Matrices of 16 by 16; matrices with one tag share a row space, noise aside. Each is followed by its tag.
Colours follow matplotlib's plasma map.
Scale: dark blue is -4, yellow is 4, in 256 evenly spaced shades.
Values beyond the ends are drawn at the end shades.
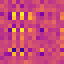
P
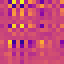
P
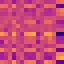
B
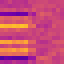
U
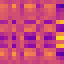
B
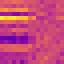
U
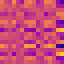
B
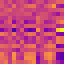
B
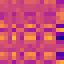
B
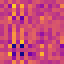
P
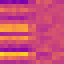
U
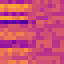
U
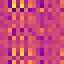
P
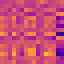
B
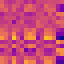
B
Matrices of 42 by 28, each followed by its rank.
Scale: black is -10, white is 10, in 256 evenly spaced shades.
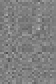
five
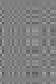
one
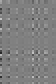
one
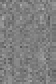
five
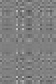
two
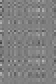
two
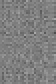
five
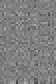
five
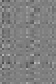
two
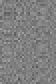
five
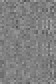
five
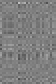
two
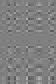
two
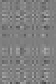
two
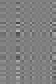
one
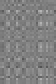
two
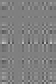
one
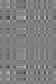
one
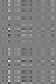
one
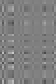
one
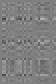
two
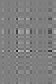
one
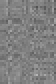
five
